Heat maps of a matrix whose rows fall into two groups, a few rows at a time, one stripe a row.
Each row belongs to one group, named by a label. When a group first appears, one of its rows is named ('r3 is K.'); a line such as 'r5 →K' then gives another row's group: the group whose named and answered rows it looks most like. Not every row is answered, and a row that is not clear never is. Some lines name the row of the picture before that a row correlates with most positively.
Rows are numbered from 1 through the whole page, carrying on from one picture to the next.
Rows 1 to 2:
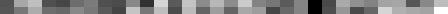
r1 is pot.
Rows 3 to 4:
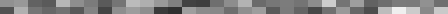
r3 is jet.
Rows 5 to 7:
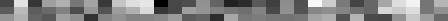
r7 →jet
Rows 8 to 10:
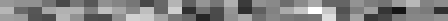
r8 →jet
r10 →jet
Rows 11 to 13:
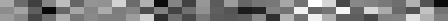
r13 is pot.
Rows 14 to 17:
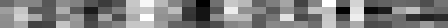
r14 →jet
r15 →jet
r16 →jet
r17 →jet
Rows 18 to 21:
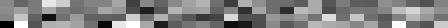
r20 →jet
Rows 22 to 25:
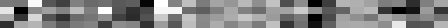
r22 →pot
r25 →pot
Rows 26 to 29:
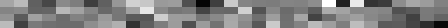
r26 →jet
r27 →jet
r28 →pot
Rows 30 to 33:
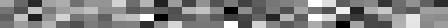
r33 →jet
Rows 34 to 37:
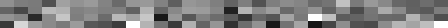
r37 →pot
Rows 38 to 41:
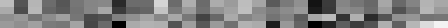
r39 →pot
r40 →jet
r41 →pot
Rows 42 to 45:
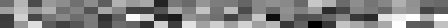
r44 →pot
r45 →pot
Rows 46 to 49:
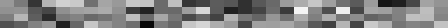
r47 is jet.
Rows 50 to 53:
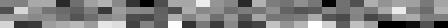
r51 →pot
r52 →jet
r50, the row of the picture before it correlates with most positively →49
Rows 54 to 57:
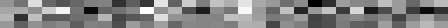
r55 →jet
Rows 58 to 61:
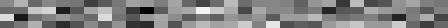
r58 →jet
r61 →pot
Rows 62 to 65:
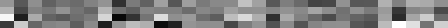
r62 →pot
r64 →pot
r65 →pot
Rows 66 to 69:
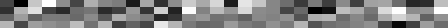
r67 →pot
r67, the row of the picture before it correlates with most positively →62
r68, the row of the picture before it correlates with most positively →65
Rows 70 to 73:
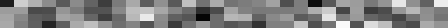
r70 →pot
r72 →jet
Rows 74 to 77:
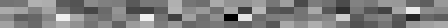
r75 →jet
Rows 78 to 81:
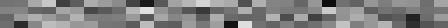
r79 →jet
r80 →pot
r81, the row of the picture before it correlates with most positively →76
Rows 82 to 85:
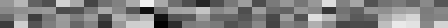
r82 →jet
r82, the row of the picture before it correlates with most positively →79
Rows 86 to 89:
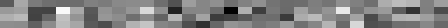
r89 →jet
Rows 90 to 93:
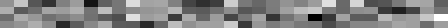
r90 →jet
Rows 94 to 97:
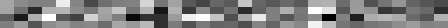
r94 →jet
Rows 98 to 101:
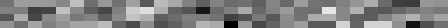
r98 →pot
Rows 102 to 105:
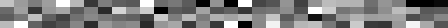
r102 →jet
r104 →pot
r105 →jet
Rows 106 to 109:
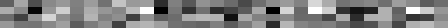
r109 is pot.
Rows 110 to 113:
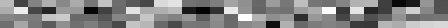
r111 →jet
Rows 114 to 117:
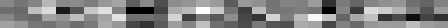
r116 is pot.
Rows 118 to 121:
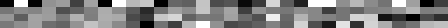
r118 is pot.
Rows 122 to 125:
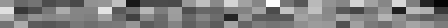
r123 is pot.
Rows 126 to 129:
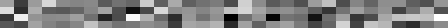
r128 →pot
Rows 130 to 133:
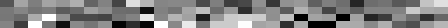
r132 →jet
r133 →pot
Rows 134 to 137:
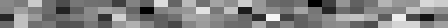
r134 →pot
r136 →pot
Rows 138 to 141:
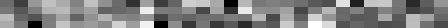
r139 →jet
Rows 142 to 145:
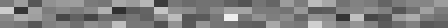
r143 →pot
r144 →jet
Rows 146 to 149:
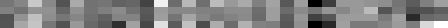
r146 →pot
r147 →pot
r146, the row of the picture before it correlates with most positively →143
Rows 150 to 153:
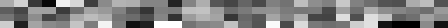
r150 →jet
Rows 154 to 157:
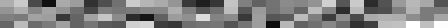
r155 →jet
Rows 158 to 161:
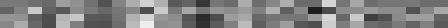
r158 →jet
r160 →jet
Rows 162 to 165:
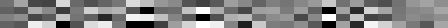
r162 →jet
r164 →jet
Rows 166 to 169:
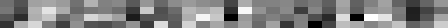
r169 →pot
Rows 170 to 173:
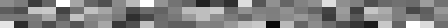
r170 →jet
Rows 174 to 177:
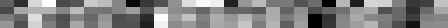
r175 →pot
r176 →pot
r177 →pot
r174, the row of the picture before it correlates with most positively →171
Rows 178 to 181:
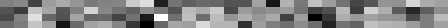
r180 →pot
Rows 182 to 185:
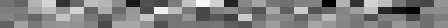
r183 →pot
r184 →jet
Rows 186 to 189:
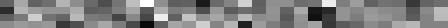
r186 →jet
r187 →pot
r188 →pot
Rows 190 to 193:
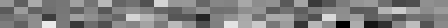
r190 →pot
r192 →jet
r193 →jet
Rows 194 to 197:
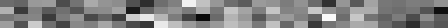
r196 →jet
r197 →pot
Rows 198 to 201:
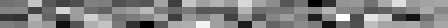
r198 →pot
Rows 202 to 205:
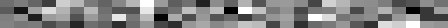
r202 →jet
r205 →pot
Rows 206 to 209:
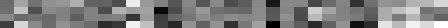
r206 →pot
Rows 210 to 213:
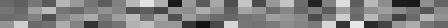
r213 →jet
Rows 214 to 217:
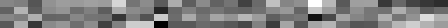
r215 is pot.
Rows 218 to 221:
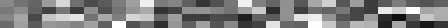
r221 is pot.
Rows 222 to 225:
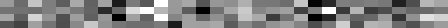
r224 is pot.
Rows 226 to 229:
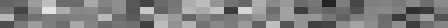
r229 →pot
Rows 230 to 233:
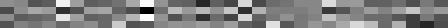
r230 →jet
